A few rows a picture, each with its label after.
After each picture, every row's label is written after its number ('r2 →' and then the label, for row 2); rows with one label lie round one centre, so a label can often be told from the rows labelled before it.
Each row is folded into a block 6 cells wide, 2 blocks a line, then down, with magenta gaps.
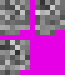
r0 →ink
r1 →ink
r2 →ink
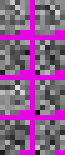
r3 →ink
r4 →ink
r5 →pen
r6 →pen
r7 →ink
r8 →pen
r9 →pen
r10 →pen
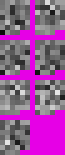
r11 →pen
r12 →ink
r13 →pen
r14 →pen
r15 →ink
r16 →ink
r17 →pen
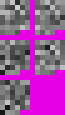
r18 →ink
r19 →ink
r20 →pen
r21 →ink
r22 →pen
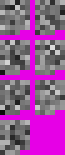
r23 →ink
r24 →pen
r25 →pen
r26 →ink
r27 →pen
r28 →ink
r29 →pen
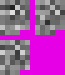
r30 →ink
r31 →ink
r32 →ink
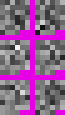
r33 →pen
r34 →pen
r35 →ink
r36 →ink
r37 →ink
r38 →pen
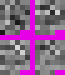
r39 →pen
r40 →ink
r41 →ink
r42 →ink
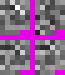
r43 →ink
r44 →pen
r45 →ink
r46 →ink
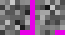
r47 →pen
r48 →ink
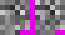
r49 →ink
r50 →ink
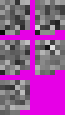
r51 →pen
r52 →pen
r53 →pen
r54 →ink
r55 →ink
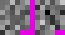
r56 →pen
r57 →pen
